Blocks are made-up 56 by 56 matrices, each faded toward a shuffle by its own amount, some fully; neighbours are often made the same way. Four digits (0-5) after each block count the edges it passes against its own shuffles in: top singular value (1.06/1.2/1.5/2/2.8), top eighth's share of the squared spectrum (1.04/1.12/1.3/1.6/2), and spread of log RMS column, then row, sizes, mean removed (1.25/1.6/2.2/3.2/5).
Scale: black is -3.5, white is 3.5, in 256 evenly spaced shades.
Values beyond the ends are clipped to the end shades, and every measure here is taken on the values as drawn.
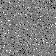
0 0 0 1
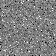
0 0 0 0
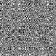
4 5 3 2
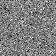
0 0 0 0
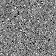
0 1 0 0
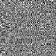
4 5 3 2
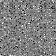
3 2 1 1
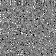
3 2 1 0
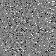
3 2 1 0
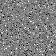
2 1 0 0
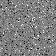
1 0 0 0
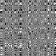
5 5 3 3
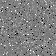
0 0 0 0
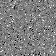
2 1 1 0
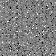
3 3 1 0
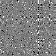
4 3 2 1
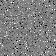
0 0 0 0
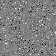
2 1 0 0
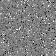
0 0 0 0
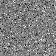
0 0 0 1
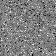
0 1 0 0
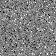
0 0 0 0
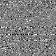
2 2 0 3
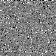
1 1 0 2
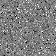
0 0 0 1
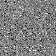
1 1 0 2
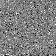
0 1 0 1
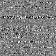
1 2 0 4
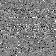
1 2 0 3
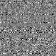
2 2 0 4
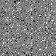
3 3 1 1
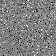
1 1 0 0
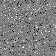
2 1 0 0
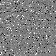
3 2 0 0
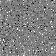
3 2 0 0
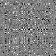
4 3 2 2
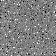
1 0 0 0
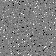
1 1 0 0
